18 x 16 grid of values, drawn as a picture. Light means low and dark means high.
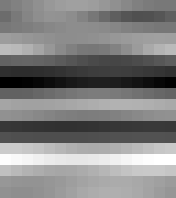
Histogram: bell-shaped. Ninth with the lowest average: bottom right. Grain: streaks across.
